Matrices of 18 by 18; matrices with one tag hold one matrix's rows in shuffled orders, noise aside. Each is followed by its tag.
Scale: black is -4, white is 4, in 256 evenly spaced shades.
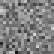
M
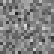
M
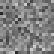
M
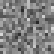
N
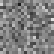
N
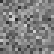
M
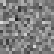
M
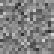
N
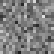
N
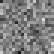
N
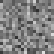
N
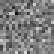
M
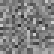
N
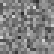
N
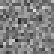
M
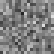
N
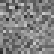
M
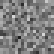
N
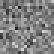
M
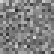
M
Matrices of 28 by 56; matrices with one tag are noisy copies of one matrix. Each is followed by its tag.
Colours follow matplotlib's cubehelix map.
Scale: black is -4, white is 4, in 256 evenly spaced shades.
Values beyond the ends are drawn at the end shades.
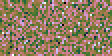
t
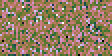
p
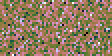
t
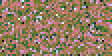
p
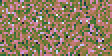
p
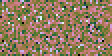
p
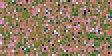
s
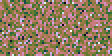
t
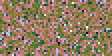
t
